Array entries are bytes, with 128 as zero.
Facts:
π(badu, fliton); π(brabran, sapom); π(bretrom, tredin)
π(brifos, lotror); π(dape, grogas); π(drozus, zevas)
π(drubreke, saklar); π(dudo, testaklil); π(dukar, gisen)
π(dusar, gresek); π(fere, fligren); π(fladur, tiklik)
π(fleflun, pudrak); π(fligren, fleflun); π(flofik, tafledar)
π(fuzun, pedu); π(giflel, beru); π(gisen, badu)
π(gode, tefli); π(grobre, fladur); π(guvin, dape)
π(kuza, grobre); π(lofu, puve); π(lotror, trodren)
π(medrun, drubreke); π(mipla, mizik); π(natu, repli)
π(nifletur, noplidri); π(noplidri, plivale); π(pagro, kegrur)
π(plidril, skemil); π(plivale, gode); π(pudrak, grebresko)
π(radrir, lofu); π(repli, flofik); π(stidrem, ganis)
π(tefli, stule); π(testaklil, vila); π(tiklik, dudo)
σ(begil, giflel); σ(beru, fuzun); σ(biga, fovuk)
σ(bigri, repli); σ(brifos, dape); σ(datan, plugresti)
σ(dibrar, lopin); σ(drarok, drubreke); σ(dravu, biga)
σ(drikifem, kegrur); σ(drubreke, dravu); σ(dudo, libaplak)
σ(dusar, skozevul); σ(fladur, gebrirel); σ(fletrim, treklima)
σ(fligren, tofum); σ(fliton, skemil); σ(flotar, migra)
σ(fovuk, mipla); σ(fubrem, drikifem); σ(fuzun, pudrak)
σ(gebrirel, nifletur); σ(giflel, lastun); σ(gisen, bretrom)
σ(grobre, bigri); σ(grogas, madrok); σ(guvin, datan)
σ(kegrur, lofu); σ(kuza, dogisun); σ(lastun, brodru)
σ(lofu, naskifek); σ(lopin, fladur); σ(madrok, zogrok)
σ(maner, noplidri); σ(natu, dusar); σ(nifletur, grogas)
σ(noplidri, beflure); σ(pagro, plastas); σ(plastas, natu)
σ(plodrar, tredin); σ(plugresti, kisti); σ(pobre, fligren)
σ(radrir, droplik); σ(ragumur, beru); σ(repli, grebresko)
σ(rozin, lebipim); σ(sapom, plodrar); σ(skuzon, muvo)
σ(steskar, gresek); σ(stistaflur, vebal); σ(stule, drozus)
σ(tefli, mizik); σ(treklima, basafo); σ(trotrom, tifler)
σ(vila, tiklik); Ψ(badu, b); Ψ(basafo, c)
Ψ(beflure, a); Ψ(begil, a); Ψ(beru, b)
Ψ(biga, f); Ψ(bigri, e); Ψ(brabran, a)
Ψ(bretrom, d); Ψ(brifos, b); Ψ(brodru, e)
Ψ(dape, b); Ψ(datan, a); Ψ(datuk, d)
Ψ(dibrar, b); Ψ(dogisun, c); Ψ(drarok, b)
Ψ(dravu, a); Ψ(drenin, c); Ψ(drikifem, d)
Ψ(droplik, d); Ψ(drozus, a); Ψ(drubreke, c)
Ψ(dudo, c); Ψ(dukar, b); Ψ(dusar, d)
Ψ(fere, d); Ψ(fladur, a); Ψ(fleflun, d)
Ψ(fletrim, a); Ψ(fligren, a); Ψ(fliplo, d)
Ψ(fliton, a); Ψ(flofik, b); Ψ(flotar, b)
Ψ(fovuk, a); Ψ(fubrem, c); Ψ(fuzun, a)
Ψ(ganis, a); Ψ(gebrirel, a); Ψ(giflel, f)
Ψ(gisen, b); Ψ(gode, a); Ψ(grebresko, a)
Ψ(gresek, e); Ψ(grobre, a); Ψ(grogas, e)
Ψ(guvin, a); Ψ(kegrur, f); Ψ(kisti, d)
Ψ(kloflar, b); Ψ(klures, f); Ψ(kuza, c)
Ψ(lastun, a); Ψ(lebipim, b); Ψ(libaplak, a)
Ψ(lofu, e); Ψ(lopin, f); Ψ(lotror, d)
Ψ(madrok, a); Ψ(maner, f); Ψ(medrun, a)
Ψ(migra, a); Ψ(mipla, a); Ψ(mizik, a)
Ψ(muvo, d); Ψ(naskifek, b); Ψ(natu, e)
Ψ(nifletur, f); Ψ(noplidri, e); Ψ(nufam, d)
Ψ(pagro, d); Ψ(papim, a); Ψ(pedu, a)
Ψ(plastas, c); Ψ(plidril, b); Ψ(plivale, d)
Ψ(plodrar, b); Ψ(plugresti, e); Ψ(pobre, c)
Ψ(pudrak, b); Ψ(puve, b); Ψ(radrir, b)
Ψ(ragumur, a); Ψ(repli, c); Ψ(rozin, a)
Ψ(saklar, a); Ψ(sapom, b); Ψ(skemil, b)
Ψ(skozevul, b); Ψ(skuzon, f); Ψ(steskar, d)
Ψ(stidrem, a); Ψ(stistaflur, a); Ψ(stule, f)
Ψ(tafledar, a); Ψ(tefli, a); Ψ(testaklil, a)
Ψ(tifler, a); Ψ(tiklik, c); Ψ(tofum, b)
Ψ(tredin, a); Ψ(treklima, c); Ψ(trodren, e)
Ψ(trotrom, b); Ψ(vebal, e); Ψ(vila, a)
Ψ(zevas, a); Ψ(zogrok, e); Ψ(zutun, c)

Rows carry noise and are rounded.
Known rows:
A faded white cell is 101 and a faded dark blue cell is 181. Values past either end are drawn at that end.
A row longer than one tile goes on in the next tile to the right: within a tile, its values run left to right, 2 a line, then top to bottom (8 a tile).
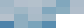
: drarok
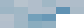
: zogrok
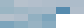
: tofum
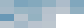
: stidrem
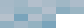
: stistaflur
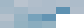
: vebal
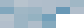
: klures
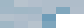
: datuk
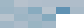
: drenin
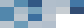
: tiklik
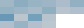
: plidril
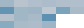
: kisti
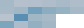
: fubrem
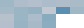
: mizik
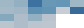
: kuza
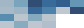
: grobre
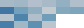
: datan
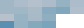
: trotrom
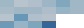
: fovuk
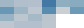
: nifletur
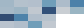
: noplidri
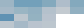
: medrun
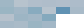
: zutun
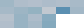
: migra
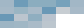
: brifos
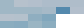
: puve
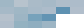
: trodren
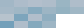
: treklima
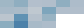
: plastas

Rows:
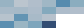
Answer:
biga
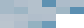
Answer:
gebrirel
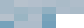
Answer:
steskar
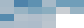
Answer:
fuzun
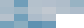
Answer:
vila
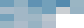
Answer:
drubreke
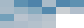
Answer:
giflel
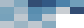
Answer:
fladur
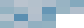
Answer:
stule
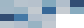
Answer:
gode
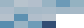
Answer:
dravu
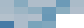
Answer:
beru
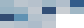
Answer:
plivale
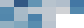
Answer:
dudo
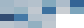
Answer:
tefli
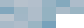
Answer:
lopin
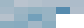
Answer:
naskifek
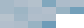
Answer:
madrok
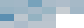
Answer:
bretrom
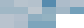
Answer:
grogas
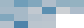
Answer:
dusar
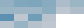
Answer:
dape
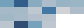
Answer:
natu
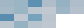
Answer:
dukar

